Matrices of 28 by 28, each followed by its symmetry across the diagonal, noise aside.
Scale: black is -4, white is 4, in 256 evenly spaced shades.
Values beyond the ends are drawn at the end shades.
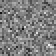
neither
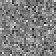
neither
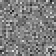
symmetric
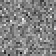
neither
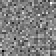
antisymmetric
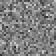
antisymmetric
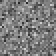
symmetric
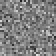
antisymmetric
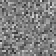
antisymmetric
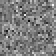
neither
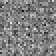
antisymmetric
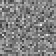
neither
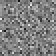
antisymmetric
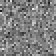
antisymmetric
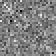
symmetric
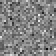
neither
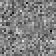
neither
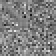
antisymmetric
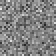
symmetric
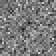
symmetric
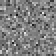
antisymmetric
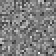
symmetric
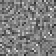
symmetric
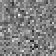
neither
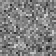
symmetric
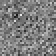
symmetric
